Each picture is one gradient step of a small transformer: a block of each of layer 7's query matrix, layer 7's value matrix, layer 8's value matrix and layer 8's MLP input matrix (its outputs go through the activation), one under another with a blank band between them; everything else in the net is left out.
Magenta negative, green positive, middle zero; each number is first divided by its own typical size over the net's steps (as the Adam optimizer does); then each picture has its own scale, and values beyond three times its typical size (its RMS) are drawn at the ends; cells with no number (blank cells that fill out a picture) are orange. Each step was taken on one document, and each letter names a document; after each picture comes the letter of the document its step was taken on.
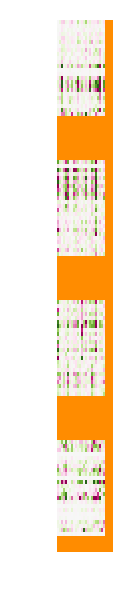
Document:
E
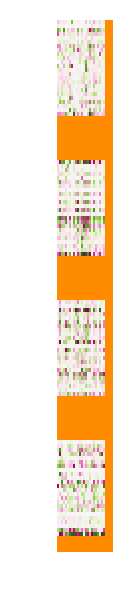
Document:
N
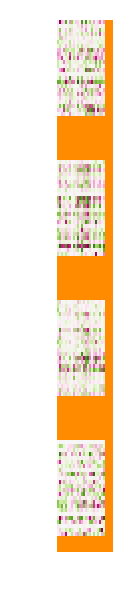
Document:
N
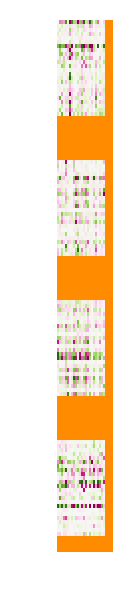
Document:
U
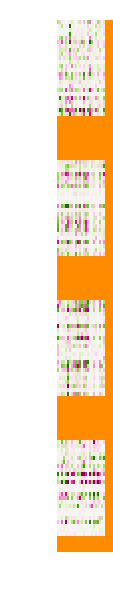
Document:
U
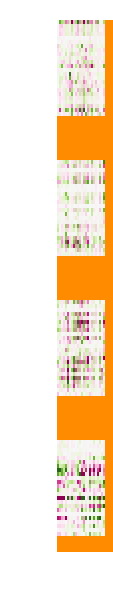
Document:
U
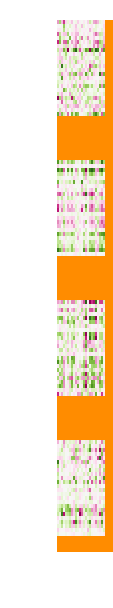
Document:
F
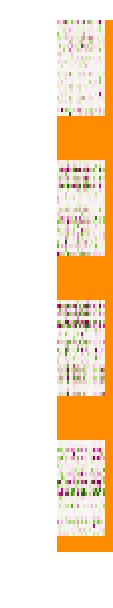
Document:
U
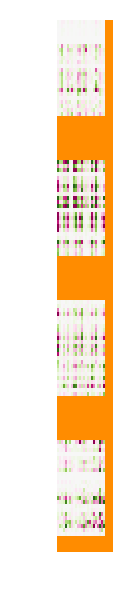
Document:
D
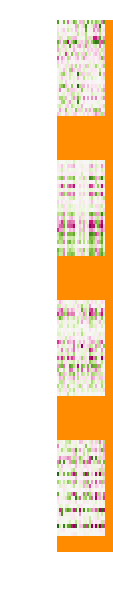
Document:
F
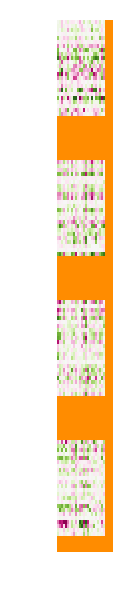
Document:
F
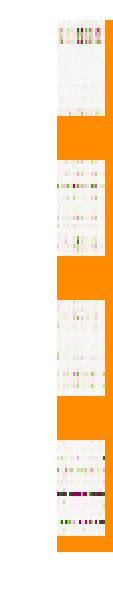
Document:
D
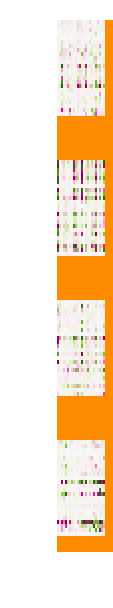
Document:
D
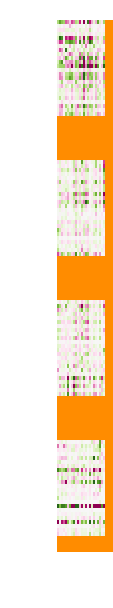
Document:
U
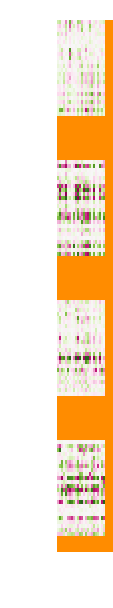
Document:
N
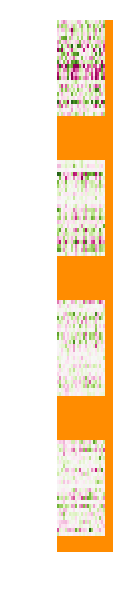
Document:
F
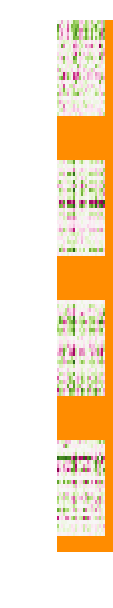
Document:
F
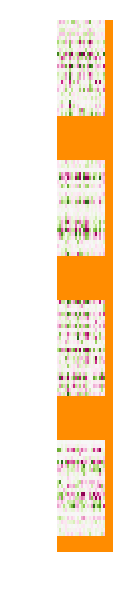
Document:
U
